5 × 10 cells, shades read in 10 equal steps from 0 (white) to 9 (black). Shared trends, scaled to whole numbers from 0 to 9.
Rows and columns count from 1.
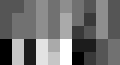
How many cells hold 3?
3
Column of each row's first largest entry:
1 8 7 1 1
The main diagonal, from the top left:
6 5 5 1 2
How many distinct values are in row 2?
5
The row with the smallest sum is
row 5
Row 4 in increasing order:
0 1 2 3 5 6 8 8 8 9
